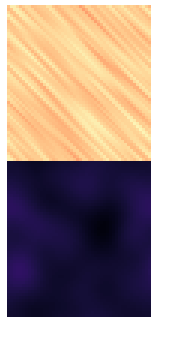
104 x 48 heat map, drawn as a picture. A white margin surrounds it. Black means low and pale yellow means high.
The table splits into 2 rows of 1 panel. Panel 1,1: very high, slanting down to the right, faint in contrast. Panel 2,1: very low, smooth, faint in contrast.
